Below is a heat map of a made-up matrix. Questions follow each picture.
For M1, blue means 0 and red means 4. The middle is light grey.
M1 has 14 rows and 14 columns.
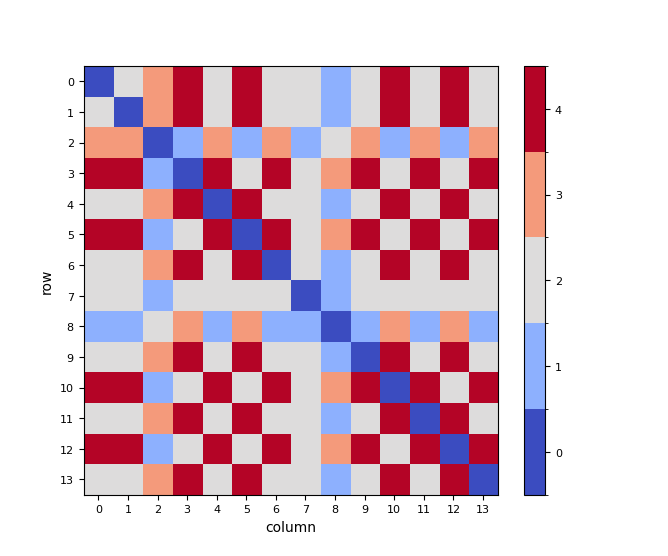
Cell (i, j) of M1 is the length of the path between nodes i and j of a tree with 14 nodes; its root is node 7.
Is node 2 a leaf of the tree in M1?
no
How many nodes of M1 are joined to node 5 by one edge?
1
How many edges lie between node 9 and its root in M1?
2
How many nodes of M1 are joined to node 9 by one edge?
1
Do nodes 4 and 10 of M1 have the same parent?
no
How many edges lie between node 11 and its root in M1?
2
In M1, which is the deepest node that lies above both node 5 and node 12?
2
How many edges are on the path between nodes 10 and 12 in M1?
2
